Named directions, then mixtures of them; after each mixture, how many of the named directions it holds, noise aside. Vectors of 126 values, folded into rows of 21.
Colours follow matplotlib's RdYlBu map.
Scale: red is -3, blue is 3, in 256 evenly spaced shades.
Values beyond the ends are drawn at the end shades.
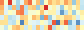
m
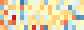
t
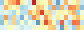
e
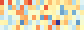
one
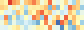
two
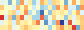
three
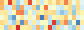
one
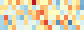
two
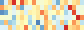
two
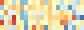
one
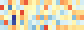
two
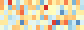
one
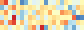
one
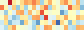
three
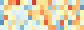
one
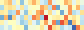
three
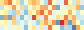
three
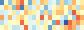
two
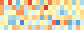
one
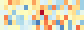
two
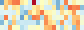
one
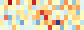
two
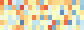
one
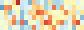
three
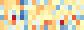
two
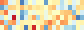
one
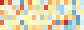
two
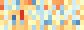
three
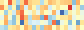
two
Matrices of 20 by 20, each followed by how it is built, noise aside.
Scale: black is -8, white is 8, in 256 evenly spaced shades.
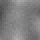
smooth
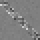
banded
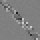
banded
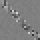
banded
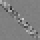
banded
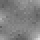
smooth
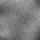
smooth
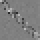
banded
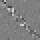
banded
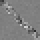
banded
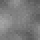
smooth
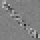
banded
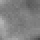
smooth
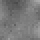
smooth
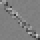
banded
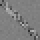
banded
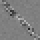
banded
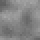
smooth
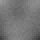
smooth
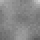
smooth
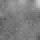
smooth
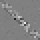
banded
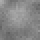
smooth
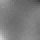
smooth
